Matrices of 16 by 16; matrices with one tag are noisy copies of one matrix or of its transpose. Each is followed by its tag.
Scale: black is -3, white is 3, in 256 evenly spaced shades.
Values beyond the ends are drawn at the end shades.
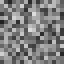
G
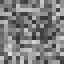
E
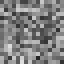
E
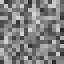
G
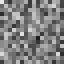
G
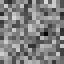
G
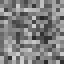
E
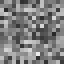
E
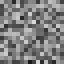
G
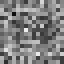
E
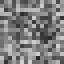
E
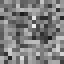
E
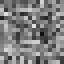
E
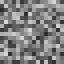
G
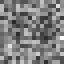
E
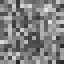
E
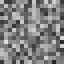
G
